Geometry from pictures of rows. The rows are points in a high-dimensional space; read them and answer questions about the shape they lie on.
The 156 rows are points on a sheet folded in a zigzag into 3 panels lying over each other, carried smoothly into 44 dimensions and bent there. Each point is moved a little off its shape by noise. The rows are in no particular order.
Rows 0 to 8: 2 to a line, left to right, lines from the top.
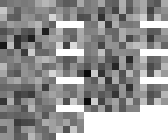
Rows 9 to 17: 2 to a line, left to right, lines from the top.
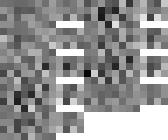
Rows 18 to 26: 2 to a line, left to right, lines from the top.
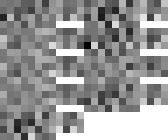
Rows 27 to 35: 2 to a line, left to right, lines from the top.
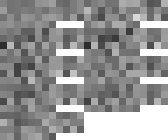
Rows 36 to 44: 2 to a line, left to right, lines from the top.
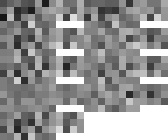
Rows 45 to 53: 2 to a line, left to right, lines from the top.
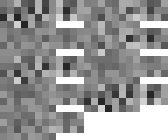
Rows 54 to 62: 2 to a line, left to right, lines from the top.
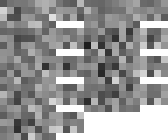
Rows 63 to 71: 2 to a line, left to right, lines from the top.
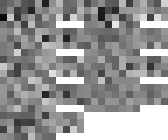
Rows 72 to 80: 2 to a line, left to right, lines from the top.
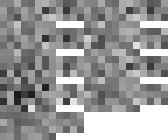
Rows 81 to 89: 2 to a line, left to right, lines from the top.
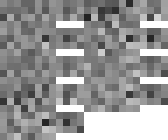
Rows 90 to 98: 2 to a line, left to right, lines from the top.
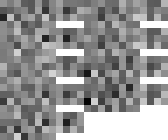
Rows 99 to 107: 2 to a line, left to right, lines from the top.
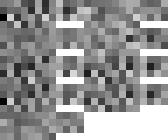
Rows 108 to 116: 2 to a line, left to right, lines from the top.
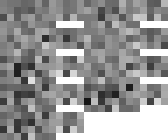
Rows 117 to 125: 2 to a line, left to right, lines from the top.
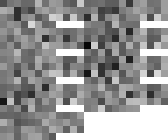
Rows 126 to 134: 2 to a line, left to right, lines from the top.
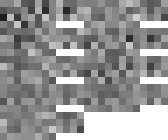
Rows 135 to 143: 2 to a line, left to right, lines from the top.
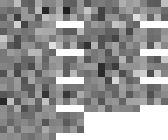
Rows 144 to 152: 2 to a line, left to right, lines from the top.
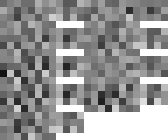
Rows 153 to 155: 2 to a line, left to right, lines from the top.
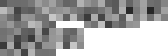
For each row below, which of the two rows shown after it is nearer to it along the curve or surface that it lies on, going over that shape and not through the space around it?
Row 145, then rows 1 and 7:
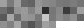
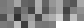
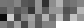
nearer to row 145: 7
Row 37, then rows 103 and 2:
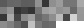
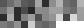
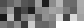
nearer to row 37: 2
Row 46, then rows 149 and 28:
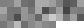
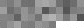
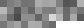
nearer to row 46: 28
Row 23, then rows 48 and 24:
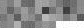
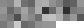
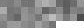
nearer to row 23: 24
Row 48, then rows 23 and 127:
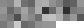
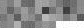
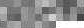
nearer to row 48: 127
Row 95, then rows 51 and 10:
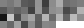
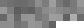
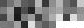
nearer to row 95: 51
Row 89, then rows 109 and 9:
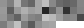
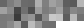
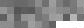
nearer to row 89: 109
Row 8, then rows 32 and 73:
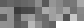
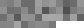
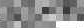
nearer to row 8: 32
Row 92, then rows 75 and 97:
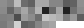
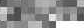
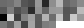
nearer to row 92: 75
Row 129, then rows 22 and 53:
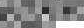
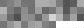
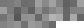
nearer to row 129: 53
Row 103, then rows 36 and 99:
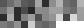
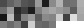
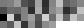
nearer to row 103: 36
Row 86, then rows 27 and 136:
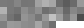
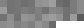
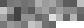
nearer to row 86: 136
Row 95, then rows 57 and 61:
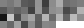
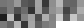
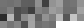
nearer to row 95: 61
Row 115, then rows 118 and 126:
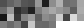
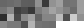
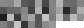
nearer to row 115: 118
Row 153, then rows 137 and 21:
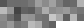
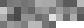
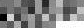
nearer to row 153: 137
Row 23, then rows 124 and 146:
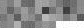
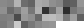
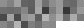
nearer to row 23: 146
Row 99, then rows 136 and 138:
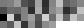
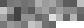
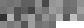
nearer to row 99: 138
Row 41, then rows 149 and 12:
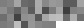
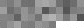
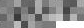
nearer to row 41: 12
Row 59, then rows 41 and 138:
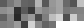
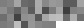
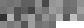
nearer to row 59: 41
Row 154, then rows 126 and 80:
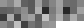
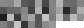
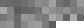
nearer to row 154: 126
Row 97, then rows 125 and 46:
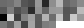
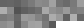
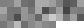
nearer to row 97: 125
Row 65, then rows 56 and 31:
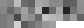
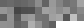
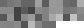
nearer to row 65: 31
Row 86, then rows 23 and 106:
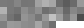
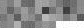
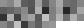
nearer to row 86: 23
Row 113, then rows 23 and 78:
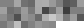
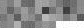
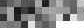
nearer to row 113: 23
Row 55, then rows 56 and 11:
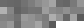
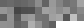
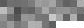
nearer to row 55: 56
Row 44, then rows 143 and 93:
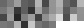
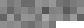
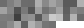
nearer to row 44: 93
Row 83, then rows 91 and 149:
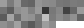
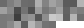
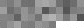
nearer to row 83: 149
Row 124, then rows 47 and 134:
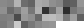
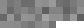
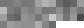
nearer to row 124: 134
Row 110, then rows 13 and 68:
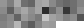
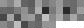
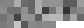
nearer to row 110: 13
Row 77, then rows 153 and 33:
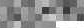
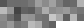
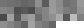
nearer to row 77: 153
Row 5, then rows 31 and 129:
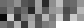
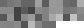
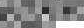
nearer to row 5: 31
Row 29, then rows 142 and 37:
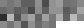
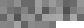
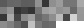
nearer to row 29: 37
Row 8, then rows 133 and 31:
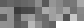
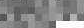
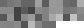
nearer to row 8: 133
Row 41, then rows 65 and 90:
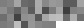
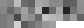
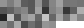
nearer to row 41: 65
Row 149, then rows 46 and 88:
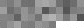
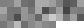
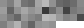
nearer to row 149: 88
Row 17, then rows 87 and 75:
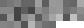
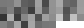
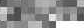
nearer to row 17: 87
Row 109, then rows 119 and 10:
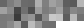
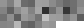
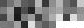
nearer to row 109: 10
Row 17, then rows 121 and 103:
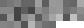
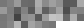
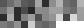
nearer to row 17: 103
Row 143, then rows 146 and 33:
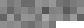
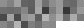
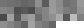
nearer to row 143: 33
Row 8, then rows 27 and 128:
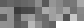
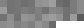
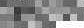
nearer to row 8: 27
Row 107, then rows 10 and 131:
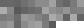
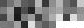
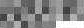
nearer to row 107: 131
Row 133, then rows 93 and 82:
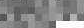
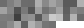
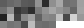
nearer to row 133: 82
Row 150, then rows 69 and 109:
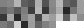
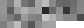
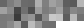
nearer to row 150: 109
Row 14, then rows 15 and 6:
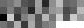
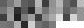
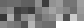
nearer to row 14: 6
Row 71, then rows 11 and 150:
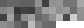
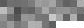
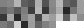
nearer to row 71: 11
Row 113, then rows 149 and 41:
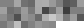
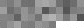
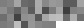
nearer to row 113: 41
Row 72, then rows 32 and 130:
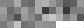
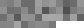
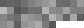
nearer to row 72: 32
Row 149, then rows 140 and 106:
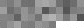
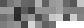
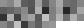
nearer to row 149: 106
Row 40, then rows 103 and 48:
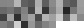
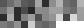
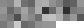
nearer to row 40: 48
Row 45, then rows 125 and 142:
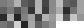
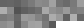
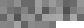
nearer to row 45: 142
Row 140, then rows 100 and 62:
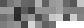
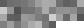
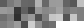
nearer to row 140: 62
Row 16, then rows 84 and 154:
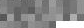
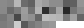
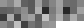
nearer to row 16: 154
